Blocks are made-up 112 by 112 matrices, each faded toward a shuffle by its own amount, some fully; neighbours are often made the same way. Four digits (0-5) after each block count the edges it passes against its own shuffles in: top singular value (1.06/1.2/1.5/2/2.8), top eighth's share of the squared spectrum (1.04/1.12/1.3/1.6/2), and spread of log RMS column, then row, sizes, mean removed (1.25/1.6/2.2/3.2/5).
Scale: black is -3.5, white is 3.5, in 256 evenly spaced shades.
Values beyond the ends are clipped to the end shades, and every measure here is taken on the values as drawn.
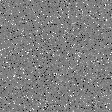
0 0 0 0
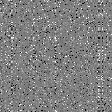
4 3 2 1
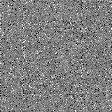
3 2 2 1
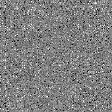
3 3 2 1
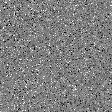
2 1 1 0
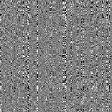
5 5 4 2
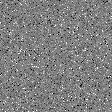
0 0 0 0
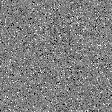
2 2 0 0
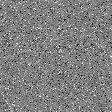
2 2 0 0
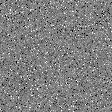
0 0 0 0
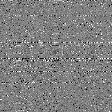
4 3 0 3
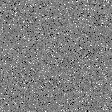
1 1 0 0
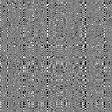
5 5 4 3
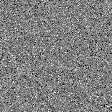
0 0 0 0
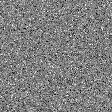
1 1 0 0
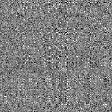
4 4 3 2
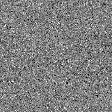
3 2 1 1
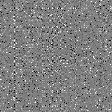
4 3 2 1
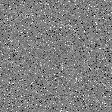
2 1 0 0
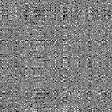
5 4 3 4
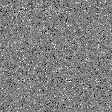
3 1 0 1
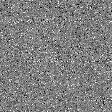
1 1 0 2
